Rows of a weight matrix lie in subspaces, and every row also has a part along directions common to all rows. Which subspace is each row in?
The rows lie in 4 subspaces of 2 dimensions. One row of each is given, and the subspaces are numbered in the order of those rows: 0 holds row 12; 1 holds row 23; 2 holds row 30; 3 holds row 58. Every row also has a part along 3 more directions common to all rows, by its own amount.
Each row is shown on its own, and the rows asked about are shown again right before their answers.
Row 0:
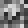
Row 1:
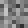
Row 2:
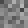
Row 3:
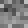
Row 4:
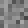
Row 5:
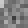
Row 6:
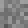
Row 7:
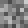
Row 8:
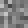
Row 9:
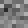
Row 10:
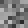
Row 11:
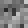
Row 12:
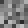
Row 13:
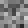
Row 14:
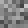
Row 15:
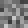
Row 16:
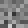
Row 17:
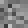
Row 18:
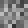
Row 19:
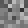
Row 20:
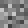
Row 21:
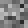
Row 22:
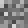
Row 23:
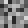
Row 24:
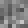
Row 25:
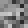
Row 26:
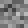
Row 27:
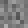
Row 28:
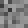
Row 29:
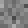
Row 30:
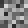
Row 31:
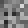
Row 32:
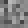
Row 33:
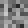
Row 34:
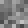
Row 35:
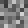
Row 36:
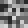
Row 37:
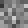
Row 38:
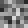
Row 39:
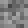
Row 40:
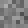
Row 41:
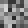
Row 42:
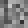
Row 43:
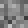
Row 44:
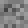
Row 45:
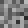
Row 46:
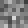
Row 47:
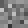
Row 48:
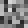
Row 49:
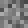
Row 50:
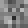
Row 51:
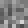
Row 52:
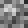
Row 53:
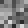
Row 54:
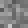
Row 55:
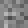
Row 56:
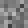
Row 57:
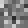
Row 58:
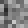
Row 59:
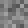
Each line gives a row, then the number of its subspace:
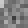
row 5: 2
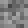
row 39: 3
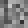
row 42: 1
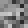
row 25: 0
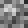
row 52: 3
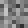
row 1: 3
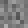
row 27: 1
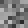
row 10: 0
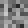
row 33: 3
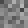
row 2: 1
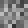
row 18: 2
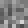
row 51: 0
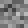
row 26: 3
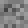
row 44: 3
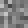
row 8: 1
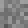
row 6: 2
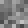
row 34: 0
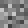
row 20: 0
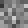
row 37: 2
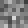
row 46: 2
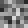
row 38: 2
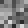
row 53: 0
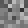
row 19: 1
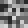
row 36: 2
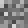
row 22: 2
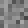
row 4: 1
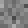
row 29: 2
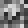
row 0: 3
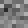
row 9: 3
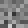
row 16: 0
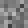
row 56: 0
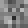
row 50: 2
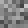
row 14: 1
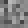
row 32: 1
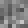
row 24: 0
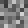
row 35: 1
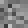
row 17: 0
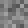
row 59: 3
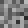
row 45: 1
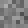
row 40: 1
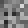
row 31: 0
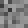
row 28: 1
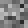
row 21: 0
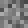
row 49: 2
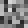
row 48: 1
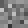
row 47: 0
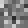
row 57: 2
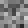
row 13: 3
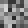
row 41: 2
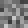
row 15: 2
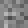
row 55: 0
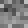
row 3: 3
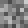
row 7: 2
